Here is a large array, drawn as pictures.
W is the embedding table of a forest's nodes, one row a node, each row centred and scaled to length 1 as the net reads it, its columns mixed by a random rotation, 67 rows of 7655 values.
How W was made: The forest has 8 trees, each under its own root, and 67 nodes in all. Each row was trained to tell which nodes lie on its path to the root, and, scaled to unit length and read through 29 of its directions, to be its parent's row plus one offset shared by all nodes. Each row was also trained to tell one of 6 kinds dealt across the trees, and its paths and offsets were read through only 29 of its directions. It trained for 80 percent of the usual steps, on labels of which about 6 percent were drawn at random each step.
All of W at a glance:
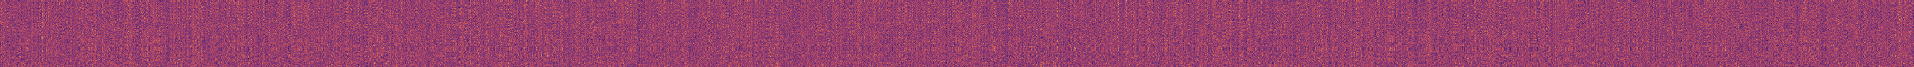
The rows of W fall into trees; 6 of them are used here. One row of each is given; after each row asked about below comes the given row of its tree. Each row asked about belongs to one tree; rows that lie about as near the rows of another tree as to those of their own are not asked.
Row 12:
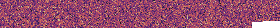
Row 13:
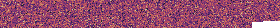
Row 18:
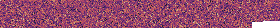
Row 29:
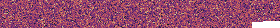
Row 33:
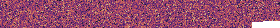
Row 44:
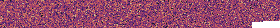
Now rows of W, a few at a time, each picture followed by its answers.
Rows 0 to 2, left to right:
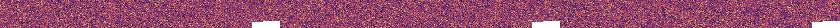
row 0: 18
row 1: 18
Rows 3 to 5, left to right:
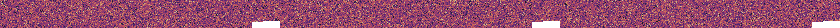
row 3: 29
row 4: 12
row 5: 33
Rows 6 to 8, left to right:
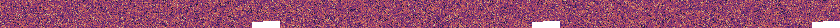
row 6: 12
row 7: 18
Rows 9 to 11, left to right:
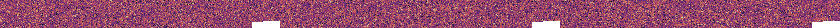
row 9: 44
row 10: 33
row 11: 12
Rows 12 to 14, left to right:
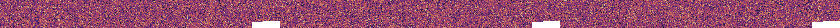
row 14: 33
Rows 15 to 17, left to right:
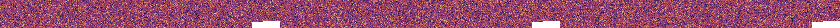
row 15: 12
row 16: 12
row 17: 33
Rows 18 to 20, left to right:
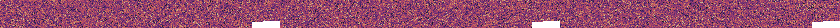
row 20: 12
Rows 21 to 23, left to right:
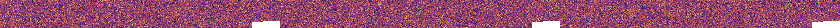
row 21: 33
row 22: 13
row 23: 33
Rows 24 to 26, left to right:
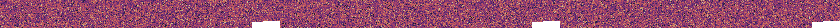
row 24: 12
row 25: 29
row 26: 13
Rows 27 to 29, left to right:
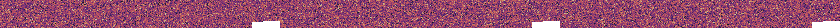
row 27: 44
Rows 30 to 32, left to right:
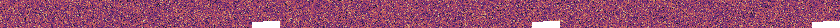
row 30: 44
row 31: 33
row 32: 18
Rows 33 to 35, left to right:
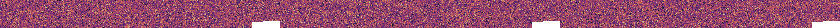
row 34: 44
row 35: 18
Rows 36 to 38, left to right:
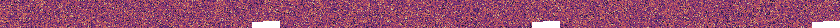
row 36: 18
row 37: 13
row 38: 18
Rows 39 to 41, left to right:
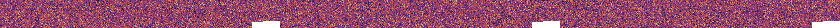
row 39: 12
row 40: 12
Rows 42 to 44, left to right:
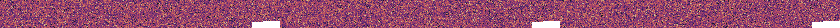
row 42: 44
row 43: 29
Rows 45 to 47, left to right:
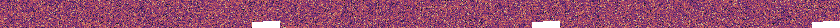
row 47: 12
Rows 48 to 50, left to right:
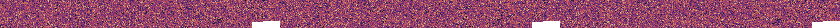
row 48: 12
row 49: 12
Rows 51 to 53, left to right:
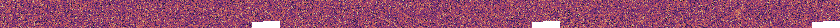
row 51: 13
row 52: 44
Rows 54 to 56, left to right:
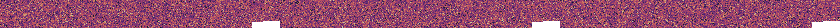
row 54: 18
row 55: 18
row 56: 44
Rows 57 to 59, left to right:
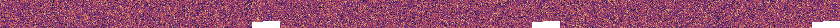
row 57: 33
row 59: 18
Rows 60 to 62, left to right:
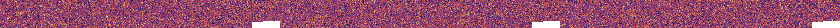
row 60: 12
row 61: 44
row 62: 33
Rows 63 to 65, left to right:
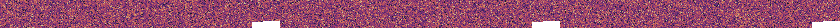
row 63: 33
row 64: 29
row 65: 44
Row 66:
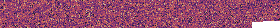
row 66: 29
